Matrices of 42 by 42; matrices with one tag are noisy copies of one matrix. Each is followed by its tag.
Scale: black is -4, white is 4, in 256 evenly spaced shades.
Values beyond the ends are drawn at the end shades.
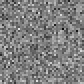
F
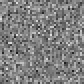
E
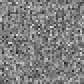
E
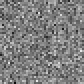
F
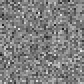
F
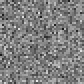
F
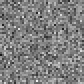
F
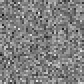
F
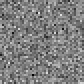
F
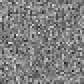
E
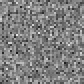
E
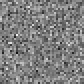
E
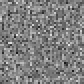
E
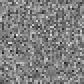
E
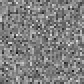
E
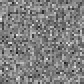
E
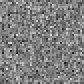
E
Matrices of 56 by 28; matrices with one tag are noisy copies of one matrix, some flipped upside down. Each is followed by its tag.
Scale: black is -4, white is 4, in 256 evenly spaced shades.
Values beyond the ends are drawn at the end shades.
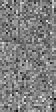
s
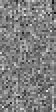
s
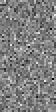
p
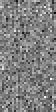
s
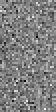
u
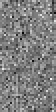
s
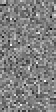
p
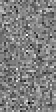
u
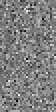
u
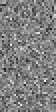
p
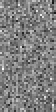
s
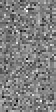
u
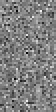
u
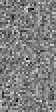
u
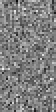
s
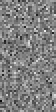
p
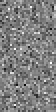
p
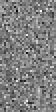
u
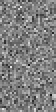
p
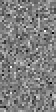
p
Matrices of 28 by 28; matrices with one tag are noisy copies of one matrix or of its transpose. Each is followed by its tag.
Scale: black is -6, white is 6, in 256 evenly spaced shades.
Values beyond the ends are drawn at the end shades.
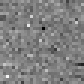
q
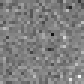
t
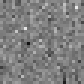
q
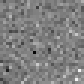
t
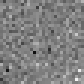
t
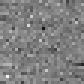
q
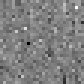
q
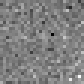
t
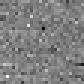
q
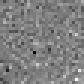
t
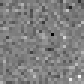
t
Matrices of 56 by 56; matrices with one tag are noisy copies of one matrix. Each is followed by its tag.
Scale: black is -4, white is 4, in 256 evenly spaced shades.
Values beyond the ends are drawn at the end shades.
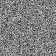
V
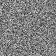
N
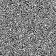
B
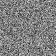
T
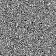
B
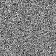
V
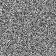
N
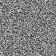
N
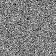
V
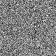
T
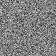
N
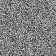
B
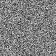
V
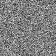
V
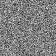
V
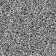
N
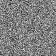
B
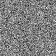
V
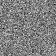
N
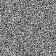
V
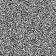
B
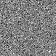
V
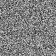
T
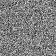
T
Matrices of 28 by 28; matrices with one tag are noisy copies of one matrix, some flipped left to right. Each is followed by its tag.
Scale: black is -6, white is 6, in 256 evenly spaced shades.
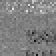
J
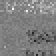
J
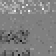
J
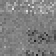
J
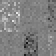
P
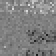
J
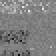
J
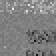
J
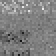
J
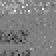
J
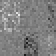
P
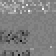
J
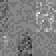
P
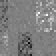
P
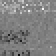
J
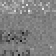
J
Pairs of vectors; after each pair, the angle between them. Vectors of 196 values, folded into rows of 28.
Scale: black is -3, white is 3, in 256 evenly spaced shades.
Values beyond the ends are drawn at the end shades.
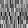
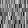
orthogonal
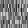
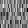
nearly opposite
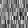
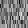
nearly opposite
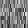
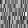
partly aligned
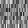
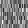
orthogonal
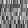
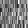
partly aligned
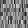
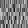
orthogonal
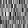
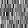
nearly opposite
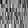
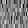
partly aligned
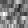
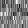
partly aligned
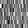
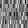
partly opposed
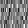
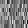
partly aligned
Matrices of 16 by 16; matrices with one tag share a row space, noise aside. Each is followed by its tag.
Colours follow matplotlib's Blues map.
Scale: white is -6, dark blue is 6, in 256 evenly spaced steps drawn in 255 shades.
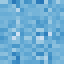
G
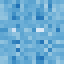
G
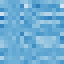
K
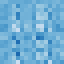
G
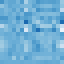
K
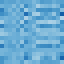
K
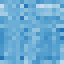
K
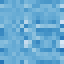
K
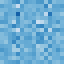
G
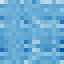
K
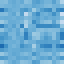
K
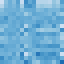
K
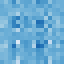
G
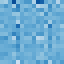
G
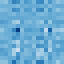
G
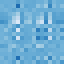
G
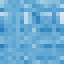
K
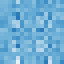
G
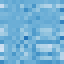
K
